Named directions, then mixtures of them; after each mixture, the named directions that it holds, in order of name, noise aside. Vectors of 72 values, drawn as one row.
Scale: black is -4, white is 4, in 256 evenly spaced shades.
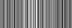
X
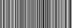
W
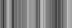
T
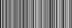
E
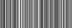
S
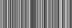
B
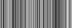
T, W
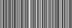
B, X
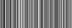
S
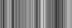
T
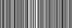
E, X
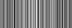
X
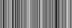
B, T, W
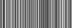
S, W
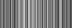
B, S, X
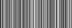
B, E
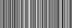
B, X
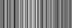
S, X
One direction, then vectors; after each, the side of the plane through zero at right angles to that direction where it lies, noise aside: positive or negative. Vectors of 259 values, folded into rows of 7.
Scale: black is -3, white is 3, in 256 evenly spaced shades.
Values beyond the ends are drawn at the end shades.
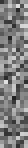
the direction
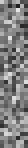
negative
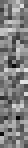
negative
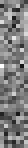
positive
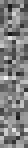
negative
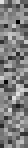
negative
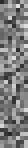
positive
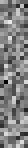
negative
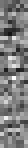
positive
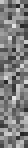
negative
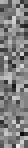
negative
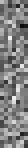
negative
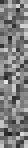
positive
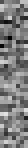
positive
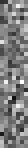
positive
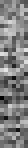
negative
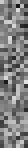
negative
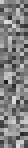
negative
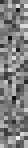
positive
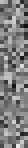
negative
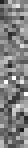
positive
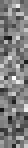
positive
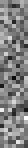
negative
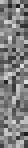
negative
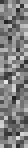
positive
